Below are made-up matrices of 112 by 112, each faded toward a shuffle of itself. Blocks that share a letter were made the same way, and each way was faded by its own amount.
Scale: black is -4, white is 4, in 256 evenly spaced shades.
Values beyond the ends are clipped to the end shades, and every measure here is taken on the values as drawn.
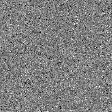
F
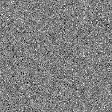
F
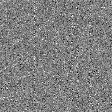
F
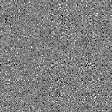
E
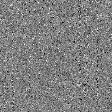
F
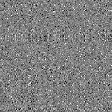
E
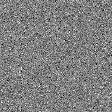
F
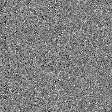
F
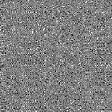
E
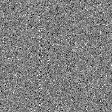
F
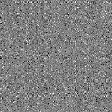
E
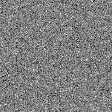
F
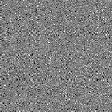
E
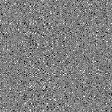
E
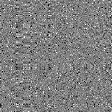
E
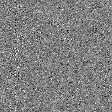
F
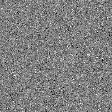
F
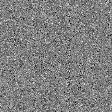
F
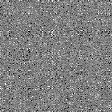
E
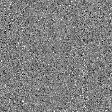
F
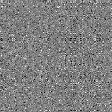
E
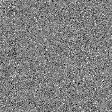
F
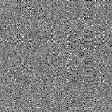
E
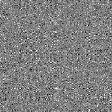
E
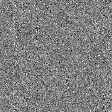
F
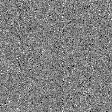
F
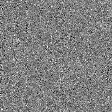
F
